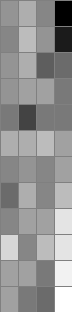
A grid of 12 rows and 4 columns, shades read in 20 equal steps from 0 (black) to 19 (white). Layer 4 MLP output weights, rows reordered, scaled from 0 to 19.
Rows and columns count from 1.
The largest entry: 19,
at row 12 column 4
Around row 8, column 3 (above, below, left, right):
10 12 13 14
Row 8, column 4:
14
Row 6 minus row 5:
4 8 5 3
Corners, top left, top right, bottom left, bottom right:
11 0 12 19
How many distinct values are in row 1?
4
